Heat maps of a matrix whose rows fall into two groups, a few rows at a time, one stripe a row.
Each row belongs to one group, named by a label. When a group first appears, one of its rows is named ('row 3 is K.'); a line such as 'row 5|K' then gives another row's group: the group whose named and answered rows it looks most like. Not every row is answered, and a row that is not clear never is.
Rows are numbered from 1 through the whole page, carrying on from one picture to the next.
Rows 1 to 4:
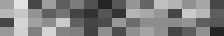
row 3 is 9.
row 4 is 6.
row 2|6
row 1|6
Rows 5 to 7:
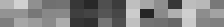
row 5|6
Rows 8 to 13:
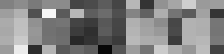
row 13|6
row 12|6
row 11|6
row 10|6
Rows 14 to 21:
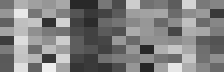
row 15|6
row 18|9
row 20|9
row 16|9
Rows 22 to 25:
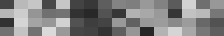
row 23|6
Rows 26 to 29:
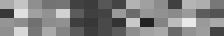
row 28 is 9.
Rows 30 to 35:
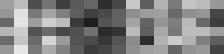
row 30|6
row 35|6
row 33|6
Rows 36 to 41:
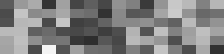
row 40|6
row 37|9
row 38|9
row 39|6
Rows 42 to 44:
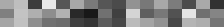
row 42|6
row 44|6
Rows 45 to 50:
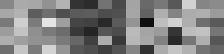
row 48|6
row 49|6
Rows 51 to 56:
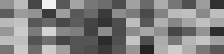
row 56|9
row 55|6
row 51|6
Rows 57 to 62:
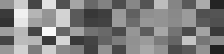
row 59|9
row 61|9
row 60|6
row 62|6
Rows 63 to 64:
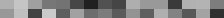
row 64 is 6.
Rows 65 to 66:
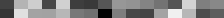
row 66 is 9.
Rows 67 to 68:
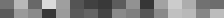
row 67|9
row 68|9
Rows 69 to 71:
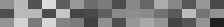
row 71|6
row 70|9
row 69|6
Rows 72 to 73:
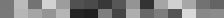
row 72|9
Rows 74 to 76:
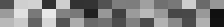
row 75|6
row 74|9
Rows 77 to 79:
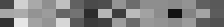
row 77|9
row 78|6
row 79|9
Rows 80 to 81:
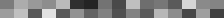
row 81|6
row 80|9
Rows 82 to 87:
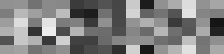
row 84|6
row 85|6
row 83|9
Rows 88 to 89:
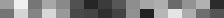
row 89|9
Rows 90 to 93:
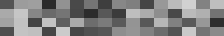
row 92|6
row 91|6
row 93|9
